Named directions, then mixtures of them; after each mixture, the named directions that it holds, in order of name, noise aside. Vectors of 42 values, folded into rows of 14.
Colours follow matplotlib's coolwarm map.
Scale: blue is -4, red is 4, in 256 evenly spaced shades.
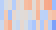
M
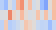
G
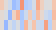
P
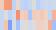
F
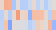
F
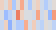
F, G, P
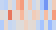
G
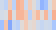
F, G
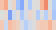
G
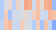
M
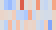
F, G, P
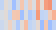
M, P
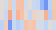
F, G, M
